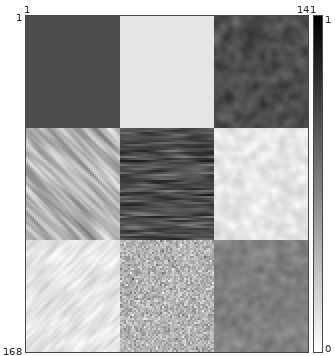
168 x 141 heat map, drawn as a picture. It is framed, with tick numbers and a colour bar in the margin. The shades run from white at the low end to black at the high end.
It is made of 3 by 3 panels. Panel 1,1: high, flat. Panel 1,2: very low, flat. Panel 1,3: high, blotchy, faint in contrast. Panel 2,1: low, slanting down to the right. Panel 2,2: high, streaked across. Panel 2,3: very low, blotchy, faint in contrast. Panel 3,1: very low, slanting up to the right, faint in contrast. Panel 3,2: low, fine-grained. Panel 3,3: middling, blotchy, faint in contrast.
